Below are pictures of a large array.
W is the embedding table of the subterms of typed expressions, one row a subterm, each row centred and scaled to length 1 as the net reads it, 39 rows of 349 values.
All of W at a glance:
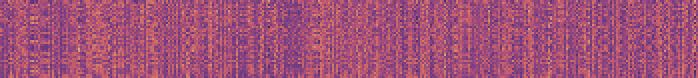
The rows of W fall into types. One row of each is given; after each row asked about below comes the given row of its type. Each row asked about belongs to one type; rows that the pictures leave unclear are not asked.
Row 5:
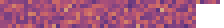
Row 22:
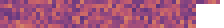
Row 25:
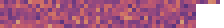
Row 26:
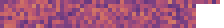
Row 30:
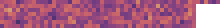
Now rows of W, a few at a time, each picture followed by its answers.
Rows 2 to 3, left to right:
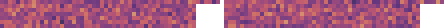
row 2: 30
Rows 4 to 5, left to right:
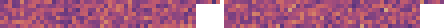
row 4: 22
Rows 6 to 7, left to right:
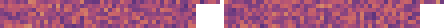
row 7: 5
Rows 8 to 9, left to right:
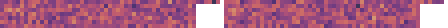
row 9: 30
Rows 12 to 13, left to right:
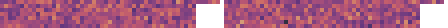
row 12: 22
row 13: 25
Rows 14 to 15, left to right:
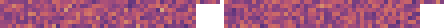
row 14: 5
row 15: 5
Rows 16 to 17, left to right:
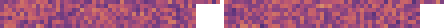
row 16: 26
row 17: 5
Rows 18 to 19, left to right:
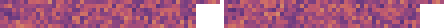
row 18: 22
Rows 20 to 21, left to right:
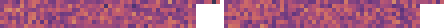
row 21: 26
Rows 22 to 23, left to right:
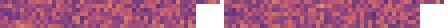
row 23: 5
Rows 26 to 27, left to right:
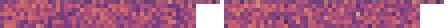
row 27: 30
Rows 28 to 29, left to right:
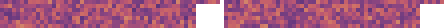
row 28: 22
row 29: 26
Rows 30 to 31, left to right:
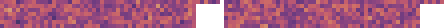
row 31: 26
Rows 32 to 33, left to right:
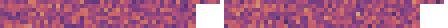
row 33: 30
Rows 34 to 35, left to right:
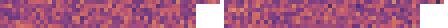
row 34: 22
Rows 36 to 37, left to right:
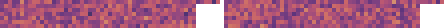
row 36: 22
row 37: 26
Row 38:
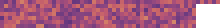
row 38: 26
